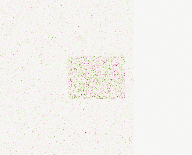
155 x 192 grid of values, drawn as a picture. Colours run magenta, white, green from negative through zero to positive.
The centre is the roughest part. No regular stripes run through it. An odd patch, rougher than its surroundings, sits in the centre. A vertical seam about 70% of the way across splits the table, and the right part is calmer.
